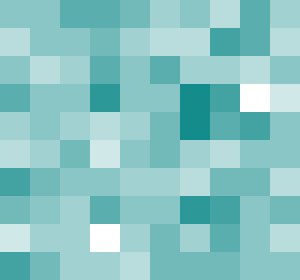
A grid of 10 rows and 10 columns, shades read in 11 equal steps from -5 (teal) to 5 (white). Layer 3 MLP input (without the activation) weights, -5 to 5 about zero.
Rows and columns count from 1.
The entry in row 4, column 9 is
5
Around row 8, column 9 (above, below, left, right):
-1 0 -3 -1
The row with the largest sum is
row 9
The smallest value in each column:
-3 -1 -2 -4 -1 -2 -5 -3 -3 -1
